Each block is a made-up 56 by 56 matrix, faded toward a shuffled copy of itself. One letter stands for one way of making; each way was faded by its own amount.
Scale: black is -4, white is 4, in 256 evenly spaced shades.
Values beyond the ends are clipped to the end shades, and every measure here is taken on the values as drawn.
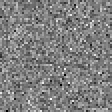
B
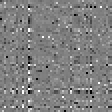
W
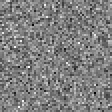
B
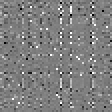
W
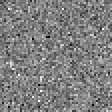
B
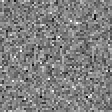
B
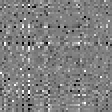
W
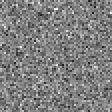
B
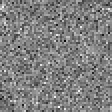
B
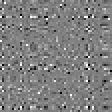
W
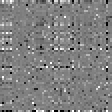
W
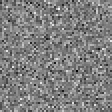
B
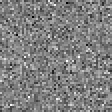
B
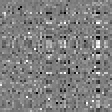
W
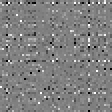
W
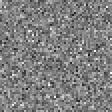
B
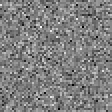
B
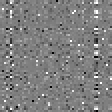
W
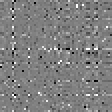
W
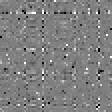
W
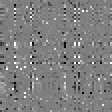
W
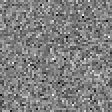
B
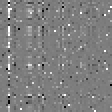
W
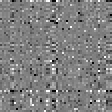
W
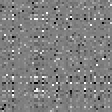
W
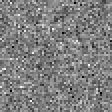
B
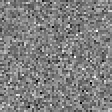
B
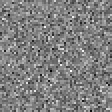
B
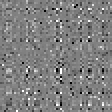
W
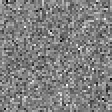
B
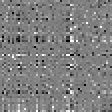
W
